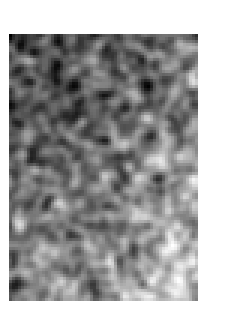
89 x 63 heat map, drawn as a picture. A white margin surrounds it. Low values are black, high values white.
Ninth with the lowest average: top left. Mirror symmetry: none. Lone odd cells: none. Odd rows or columns: none. Grain: blotchy. Ninth with the highest average: bottom right. Stripes: none. Slope: up to the bottom right.
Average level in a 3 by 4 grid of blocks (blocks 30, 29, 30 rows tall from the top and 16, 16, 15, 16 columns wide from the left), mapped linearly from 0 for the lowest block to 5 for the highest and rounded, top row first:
0 0 1 2 / 1 2 2 3 / 2 2 3 5
